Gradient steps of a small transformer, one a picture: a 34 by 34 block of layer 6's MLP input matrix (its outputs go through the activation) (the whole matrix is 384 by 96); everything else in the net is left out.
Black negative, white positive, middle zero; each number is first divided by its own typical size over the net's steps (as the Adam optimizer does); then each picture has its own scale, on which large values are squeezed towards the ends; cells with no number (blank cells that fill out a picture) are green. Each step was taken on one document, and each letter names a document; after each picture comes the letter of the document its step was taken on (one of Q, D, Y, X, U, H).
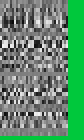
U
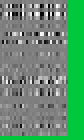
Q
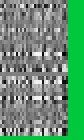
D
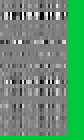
Q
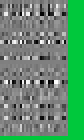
Q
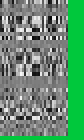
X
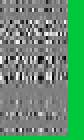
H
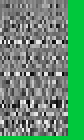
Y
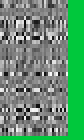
X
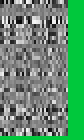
X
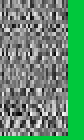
Y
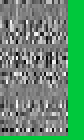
H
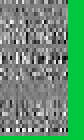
H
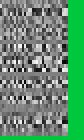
D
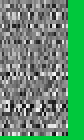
Y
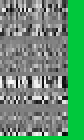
D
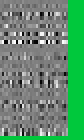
Q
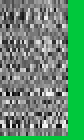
U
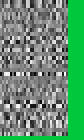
Y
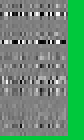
Q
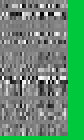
Q
